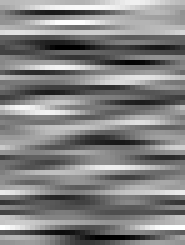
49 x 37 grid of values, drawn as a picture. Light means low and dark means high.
Ninth with the highest average: bottom middle. Grain: streaks across. Histogram: bell-shaped.
